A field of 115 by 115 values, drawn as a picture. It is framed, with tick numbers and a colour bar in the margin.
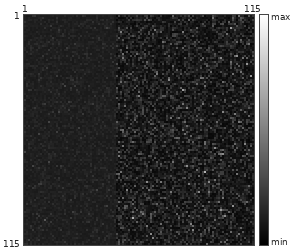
There is no overall slope. The values are skewed, with a long tail toward high values. Neither half mirrors the other. On average the colour sits 10% of the way up the scale. The texture is fine-grained noise. The left part is calmer, up to a seam about 40% of the way across. No regular stripes run through it.
